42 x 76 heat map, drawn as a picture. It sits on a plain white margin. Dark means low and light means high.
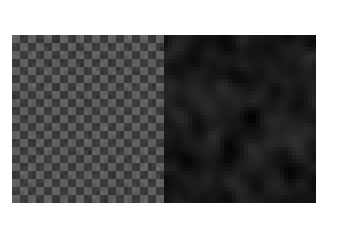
It is made of 1 by 2 panels. Panel 1,1: low, checkered. Panel 1,2: very low, blotchy, faint in contrast.
